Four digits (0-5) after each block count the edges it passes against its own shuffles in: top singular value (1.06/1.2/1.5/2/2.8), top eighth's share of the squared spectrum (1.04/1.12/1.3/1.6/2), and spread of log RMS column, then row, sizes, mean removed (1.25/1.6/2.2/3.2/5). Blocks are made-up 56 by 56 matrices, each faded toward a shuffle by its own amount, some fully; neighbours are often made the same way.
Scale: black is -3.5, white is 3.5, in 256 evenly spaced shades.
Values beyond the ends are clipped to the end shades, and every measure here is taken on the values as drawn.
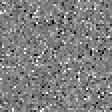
1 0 0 0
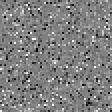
0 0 0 0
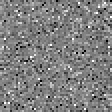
2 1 0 0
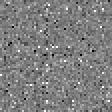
1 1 0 0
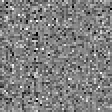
1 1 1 0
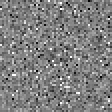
1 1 2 0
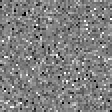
0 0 0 0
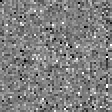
1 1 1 0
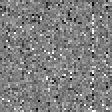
2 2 1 0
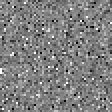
2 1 0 0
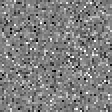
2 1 0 0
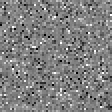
1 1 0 0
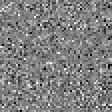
4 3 1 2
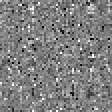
3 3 2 1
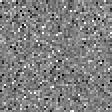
0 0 0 0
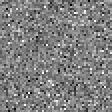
2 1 0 0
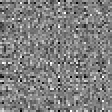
4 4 2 2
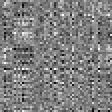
4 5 3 3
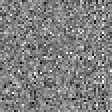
3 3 1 1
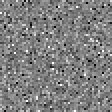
0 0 0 0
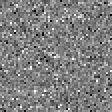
0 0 0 0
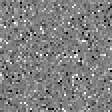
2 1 0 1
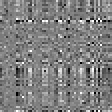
5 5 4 3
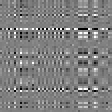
5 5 3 4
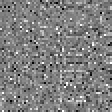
3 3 1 2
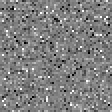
2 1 0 0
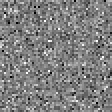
0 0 0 0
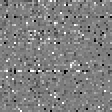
2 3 1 2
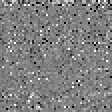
3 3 0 2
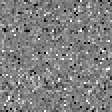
2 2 0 1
